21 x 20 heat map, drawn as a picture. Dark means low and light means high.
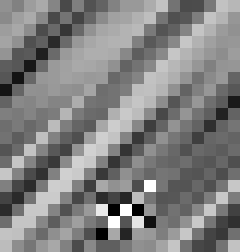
Mirror symmetry: none. Odd patch: rougher, in the bottom middle. Grain: diagonal, up to the right. Slope: none. Roughest part: bottom middle.
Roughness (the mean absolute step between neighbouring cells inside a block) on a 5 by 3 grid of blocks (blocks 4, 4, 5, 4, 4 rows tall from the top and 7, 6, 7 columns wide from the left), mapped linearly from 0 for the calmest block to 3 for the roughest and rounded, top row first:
1 0 0
0 0 0
0 1 0
1 2 0
1 3 1
